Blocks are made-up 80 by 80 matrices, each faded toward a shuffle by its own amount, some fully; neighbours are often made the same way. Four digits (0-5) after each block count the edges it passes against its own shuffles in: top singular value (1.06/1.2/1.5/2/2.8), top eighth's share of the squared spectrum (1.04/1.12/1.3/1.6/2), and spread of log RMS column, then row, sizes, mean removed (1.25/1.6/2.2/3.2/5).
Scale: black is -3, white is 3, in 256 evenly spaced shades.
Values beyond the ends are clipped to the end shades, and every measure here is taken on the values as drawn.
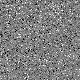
0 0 0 0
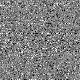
1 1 0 3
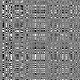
5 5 4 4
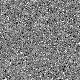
0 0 0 0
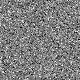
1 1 0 0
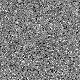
2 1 0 1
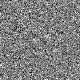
3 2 0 1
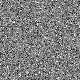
1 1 0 0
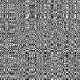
5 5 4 4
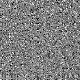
3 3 1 1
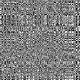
5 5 3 3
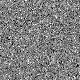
0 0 0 0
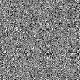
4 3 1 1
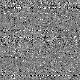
2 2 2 3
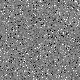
2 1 0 0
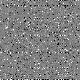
4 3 1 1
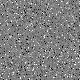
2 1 0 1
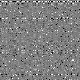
4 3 1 2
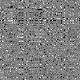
4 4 2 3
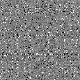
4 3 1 2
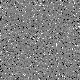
2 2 1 0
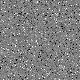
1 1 0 0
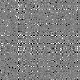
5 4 2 3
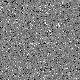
2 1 0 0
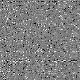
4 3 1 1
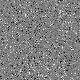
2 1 0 0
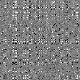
4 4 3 3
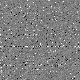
3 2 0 1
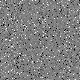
2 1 1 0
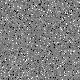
2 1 0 0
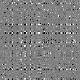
5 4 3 3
